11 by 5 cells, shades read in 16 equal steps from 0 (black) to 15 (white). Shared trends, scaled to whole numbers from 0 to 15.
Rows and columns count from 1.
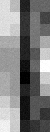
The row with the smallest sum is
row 9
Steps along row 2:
same down up down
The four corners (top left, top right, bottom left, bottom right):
13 6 14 4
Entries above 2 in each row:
4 5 5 4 4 4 4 4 4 4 4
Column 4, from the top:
6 7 7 7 5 6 4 4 5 5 3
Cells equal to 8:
0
